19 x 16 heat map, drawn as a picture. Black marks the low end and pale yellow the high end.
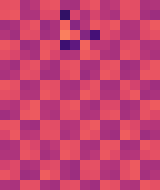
Neither half mirrors the other. No overall slope runs across the table. In the top middle lies a patch that is rougher than the rest. The field is checkered. The top middle is the roughest part.
